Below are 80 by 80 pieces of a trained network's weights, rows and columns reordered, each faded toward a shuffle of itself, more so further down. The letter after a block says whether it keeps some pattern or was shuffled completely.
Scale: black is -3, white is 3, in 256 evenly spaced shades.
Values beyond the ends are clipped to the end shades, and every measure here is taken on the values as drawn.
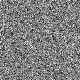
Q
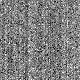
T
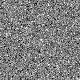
Q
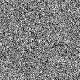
T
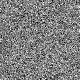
Q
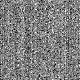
T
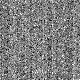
T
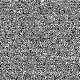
T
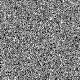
T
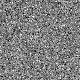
Q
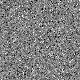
Q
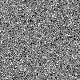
Q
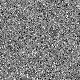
Q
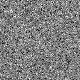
Q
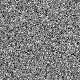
Q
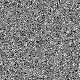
Q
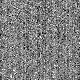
T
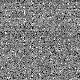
T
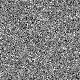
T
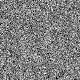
Q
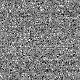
T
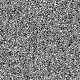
Q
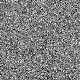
T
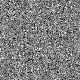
Q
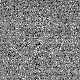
T
